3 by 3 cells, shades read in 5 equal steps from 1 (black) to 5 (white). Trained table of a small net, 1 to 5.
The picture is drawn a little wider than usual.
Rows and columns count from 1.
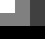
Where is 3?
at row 1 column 2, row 2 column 1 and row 2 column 2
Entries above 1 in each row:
3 3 0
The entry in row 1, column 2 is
3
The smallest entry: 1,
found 3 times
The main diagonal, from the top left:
5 3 1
